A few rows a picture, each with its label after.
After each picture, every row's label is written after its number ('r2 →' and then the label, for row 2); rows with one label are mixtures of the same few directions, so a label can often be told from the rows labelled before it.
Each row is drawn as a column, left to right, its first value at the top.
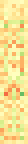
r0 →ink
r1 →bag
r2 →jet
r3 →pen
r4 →jet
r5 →bag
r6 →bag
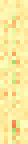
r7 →pen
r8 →bag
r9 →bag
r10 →ink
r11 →ink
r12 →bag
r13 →ink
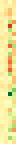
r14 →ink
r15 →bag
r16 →bag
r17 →jet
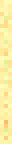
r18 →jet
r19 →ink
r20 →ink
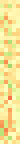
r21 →ink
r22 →ink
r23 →pen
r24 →jet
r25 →pen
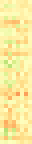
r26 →ink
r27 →ink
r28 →pen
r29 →ink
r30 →bag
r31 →pen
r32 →bag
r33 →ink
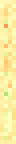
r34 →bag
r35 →bag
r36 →pen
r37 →pen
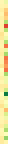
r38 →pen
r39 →bag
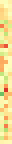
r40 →bag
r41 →jet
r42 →bag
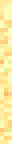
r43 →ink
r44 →bag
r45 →ink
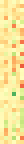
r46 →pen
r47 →ink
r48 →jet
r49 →bag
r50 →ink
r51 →pen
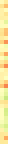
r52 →pen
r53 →pen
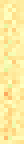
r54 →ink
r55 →bag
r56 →pen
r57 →ink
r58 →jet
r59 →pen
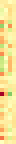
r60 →bag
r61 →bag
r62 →bag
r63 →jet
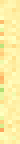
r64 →jet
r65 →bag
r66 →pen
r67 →bag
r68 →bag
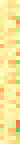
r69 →jet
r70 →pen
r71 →ink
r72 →ink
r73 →ink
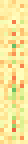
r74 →ink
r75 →jet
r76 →pen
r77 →jet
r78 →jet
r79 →pen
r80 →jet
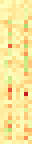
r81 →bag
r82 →ink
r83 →jet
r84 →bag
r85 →jet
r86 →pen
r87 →bag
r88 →ink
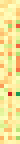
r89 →pen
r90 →jet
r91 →bag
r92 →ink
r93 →bag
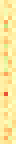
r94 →bag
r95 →bag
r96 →ink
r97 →ink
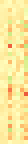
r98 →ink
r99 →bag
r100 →jet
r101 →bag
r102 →bag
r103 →jet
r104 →bag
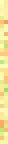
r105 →ink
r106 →jet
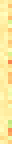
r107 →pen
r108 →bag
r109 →ink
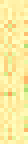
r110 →bag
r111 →bag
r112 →bag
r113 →bag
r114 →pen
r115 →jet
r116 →jet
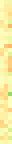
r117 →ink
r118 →jet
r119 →bag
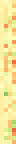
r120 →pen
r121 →bag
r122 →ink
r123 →ink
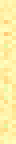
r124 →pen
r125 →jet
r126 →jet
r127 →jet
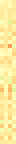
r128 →jet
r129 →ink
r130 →jet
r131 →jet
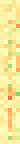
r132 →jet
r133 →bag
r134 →pen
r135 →bag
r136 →bag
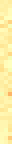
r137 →bag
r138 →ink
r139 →bag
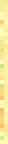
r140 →pen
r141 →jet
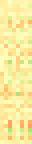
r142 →bag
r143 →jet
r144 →ink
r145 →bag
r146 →bag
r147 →ink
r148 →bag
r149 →ink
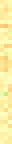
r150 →bag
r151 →bag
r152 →jet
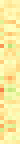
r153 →jet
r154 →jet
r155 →jet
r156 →jet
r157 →bag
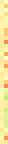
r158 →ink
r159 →pen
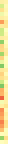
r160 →pen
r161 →ink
